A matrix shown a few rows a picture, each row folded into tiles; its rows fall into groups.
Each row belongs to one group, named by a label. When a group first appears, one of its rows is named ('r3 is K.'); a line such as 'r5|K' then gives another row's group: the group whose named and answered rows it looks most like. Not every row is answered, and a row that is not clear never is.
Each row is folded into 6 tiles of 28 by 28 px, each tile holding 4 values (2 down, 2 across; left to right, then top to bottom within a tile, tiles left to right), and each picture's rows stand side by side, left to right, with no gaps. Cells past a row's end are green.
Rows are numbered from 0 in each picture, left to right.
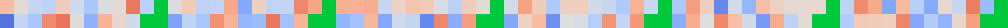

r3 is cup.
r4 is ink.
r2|cup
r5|ink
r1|ink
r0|ink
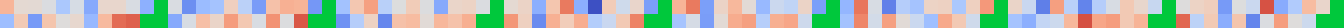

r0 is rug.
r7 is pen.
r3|rug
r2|cup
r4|rug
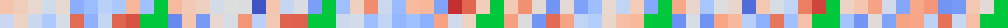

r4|ink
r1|rug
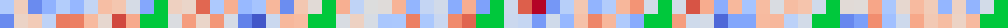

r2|rug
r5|cup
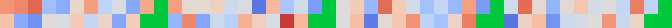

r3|cup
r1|rug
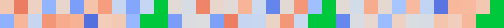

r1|cup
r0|ink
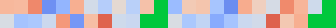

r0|pen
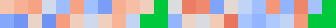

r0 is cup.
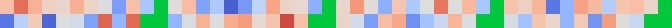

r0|cup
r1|rug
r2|ink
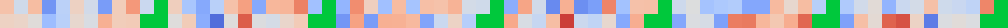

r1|rug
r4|rug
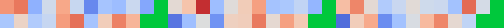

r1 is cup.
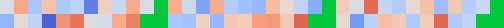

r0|rug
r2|pen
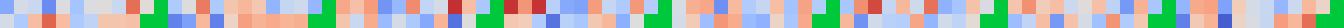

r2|pen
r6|cup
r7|cup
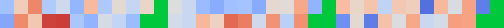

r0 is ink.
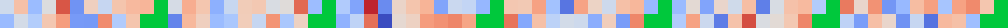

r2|cup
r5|pen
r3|pen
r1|cup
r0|ink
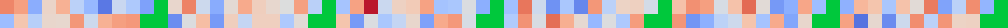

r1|cup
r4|pen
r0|rug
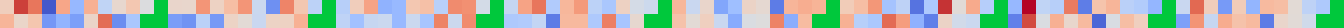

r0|pen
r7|ink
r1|cup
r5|ink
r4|pen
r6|ink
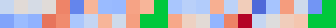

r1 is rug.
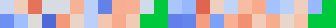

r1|cup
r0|cup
